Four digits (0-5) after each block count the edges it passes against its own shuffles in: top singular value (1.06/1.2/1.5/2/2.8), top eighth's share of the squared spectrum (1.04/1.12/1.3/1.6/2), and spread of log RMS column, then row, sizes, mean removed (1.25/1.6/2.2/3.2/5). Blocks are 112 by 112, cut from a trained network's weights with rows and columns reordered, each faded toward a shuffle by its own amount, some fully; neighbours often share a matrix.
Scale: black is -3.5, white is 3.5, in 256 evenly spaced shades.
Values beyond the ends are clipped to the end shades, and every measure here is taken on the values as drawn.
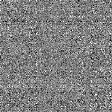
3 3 3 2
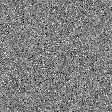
0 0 0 0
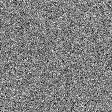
1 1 0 0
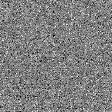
2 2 1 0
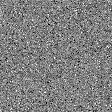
0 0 0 0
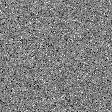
0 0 0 0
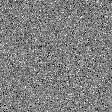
0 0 0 0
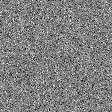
0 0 0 0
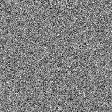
3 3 1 1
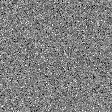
0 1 0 0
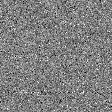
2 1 0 1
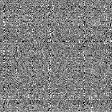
3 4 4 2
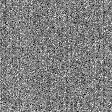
2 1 0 1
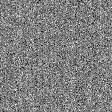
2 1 0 0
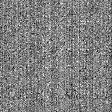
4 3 1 2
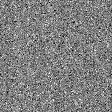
1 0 0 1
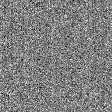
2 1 0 0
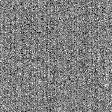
3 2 1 2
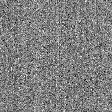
2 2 0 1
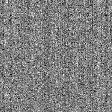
3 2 0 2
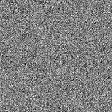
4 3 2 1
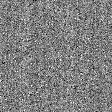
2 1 0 0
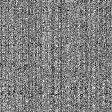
4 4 1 3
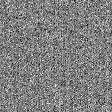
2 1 0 0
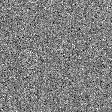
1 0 0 0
